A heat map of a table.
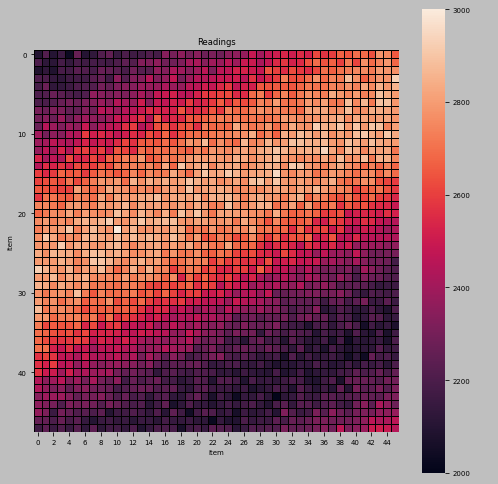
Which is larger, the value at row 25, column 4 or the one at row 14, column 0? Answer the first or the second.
the first
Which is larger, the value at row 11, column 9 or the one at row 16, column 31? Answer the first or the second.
the second
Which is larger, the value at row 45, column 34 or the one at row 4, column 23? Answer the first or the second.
the second
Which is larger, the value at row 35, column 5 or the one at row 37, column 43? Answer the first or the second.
the first
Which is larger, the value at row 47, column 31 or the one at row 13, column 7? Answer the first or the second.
the second
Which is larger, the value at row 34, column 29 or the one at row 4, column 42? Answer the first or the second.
the second
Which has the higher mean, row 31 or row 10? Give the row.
10
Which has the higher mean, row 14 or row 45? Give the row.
14
